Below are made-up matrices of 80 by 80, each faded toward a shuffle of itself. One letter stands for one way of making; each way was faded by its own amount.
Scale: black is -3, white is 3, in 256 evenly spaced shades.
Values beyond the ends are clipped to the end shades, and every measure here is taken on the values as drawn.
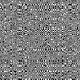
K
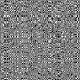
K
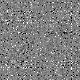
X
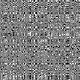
K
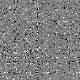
X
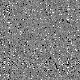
X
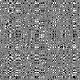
K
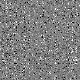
X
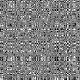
K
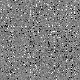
X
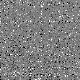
X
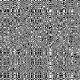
K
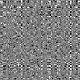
K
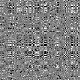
K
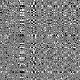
K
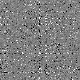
X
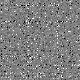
X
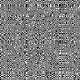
K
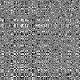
K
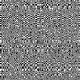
K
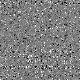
X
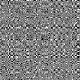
K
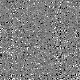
X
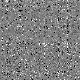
X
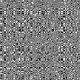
K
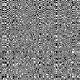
K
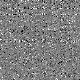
X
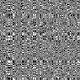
K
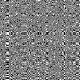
K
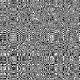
K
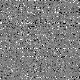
X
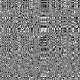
K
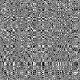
K
